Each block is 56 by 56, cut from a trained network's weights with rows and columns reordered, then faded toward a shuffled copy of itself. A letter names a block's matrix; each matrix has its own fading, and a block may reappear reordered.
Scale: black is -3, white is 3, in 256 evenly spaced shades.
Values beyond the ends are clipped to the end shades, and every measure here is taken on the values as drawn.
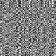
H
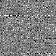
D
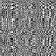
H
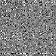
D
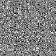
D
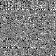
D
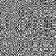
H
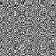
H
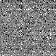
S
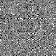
D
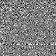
D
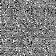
S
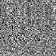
D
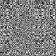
H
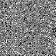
D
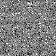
S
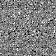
S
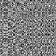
H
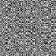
H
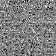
S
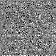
S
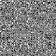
D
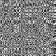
H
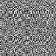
H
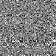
D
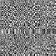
H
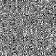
D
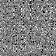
S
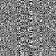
H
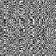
H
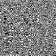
D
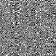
D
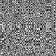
H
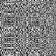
H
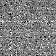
S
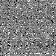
S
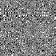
D
